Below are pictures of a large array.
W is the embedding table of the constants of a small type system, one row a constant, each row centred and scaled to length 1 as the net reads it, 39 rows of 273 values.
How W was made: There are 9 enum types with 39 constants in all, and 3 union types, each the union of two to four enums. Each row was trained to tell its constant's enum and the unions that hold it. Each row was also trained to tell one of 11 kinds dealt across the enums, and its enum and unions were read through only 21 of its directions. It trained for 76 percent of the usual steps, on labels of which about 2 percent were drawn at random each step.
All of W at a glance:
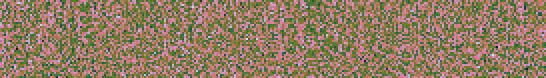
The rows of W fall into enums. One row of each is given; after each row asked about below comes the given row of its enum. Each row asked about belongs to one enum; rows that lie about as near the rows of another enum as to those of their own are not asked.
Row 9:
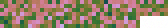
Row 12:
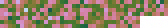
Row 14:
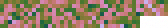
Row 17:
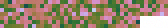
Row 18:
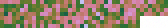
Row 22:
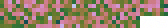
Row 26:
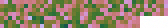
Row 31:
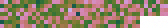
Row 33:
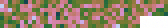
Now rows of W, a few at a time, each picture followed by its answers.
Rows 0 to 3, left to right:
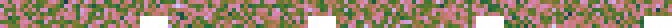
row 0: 12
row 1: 17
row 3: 22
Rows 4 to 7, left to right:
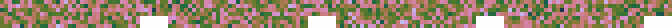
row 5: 26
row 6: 22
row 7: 12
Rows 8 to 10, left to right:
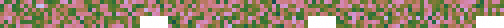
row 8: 26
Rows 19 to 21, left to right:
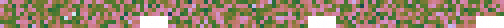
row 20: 18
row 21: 33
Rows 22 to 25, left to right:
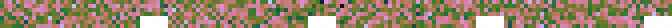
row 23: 33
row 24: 9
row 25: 9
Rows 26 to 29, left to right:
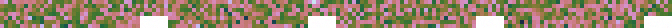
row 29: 33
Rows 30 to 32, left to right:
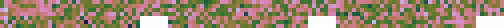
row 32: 26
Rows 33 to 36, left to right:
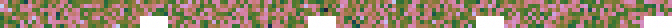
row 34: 33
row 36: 26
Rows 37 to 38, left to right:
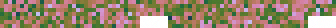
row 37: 9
